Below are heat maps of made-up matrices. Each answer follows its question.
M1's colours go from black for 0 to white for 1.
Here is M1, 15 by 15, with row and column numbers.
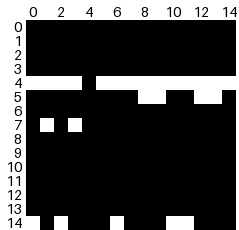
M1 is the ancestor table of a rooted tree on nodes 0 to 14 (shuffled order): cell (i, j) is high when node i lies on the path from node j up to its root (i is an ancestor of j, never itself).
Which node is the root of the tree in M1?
4
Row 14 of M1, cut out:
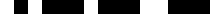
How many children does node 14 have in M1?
5
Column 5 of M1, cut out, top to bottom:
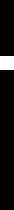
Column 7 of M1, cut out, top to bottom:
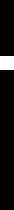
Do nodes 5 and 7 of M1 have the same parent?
yes
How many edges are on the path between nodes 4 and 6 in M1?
2
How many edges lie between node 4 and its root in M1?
0
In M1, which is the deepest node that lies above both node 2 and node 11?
14
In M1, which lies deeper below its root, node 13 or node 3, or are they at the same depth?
the same depth
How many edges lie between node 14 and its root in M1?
1
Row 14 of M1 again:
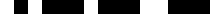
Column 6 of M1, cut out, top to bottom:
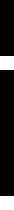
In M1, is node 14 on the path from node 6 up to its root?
yes
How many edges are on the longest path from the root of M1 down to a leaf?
2
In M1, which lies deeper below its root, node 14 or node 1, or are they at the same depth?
node 1
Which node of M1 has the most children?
14
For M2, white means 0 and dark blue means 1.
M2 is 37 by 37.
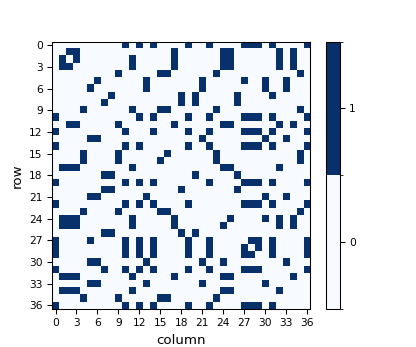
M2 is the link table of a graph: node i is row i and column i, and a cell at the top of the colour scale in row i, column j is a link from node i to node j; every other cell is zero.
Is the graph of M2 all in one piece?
yes
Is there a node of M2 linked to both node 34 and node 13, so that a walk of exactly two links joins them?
no
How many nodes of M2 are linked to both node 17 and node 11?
5
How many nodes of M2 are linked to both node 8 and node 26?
3
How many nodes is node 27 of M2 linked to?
11
